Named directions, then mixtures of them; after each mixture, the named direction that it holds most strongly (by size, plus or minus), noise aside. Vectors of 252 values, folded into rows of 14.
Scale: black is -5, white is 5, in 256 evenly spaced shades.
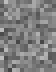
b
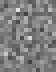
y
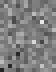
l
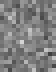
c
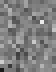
l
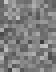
b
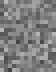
b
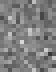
c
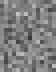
b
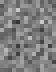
y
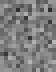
y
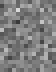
b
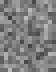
c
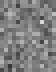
l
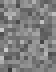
b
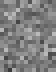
b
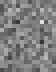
l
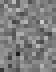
l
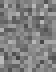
b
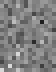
l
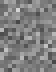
b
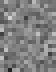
b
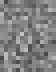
b
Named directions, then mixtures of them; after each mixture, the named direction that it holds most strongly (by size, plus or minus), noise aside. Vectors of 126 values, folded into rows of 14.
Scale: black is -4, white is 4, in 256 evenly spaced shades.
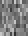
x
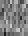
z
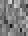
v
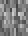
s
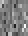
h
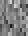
v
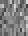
v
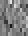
v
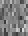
z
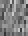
z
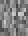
s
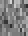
v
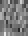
z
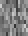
s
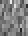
v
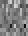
v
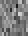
s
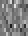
v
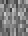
s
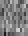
z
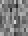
x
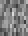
s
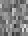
h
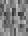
s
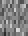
z
